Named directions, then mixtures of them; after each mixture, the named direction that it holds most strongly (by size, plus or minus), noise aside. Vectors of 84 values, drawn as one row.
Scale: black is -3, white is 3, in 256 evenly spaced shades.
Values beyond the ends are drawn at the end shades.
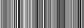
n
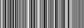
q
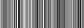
n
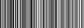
n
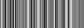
q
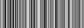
q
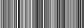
n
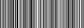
n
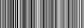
n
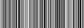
n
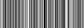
q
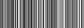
n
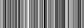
q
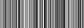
n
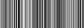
n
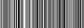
n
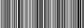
n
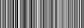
n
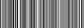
n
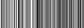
n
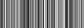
q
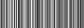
q
